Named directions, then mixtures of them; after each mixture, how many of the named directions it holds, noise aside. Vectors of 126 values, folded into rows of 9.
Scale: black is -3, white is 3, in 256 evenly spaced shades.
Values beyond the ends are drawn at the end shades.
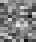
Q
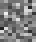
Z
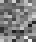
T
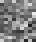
two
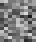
two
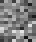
one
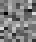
two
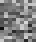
three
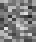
two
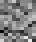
two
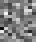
one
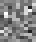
one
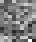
one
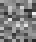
two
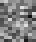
one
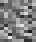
two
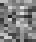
one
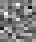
one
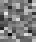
one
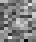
three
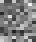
one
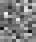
two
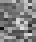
three
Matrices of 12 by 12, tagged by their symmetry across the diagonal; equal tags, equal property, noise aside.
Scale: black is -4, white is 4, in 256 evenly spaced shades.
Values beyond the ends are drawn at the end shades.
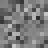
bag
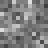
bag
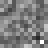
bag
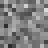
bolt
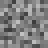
bolt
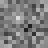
bag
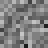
bag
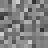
bolt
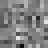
bolt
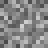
bag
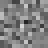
bolt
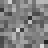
bolt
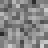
bag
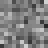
bolt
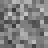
bolt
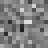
bolt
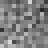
bolt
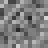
bag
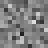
bolt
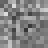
bag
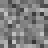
bolt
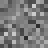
bag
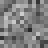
bag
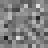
bolt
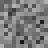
bag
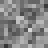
bag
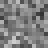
bolt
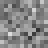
bag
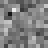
bolt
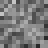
bag
